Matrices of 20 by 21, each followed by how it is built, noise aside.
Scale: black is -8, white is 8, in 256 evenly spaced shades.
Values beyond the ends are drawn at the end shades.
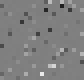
sparse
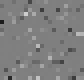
sparse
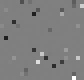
sparse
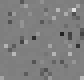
sparse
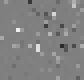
sparse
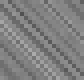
Toeplitz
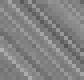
Toeplitz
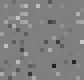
sparse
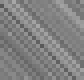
Toeplitz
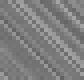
Toeplitz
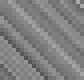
Toeplitz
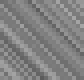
Toeplitz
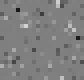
sparse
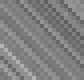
Toeplitz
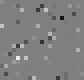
sparse
